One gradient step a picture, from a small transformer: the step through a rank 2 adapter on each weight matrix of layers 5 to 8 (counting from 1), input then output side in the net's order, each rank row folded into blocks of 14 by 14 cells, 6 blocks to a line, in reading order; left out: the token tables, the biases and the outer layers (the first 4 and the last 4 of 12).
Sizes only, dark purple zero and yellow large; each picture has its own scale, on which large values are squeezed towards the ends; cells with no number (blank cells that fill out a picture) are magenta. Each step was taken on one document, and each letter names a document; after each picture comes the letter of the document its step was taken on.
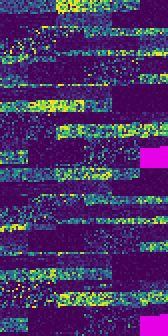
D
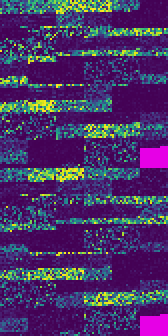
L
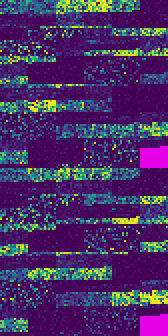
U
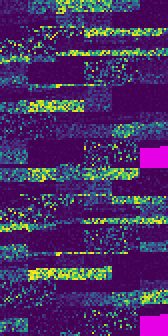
L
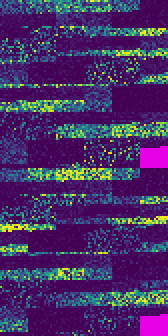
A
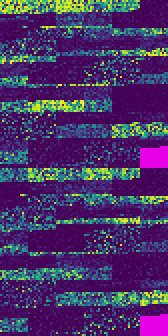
D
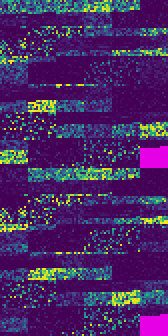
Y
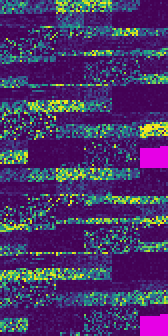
L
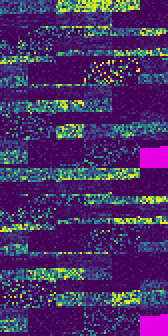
Y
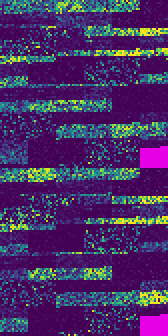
U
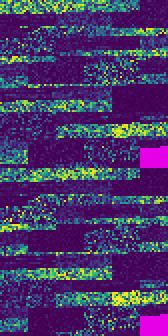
D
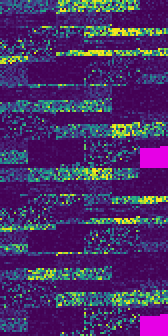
Y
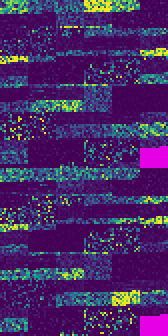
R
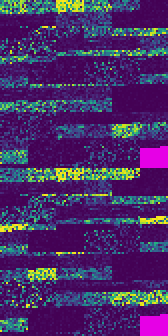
D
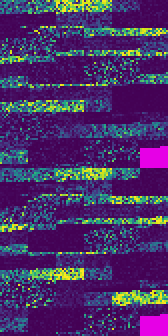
D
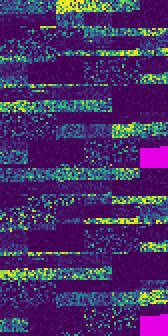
U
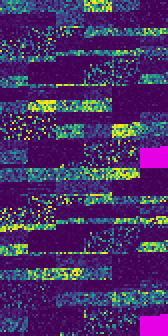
R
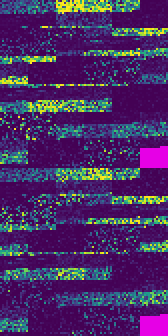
A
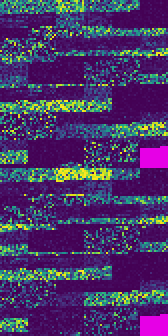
L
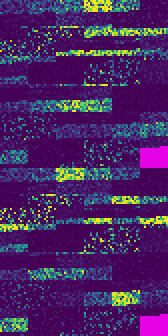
R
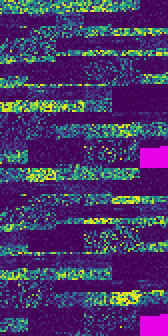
D
